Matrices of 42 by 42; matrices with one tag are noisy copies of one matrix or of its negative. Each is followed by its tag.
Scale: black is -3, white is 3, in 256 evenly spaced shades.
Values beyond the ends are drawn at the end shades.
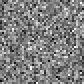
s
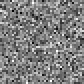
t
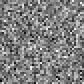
s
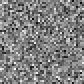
s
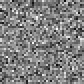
t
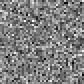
t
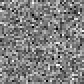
t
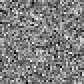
t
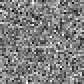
t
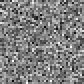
t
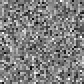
s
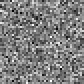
t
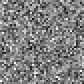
s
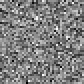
t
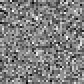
t
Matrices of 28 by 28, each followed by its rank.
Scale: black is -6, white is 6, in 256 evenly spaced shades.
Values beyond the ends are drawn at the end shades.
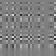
one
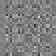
three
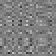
three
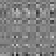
two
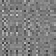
three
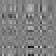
two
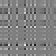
one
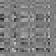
two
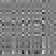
two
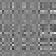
two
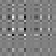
one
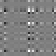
one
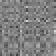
three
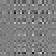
two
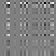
one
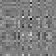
three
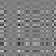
one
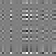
one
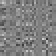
three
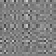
three
